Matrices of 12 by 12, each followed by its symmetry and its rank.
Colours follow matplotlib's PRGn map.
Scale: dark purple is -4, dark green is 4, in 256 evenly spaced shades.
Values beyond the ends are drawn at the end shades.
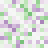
antisymmetric, full rank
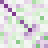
symmetric, full rank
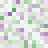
antisymmetric, full rank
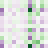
neither, rank two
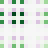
symmetric, rank one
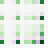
symmetric, rank one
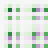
symmetric, rank one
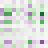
neither, rank two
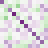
symmetric, full rank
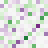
antisymmetric, full rank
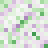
symmetric, full rank
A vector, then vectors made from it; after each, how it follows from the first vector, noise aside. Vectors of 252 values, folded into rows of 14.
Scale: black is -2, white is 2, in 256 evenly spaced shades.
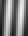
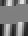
partly zeroed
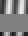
partly zeroed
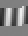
partly zeroed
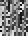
sign-scrambled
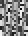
sign-scrambled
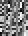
sign-scrambled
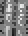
partly zeroed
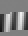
partly zeroed
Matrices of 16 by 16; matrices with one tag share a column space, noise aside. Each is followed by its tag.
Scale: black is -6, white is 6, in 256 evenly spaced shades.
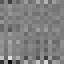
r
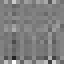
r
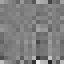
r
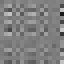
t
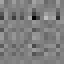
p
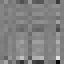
r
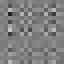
t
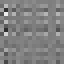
t
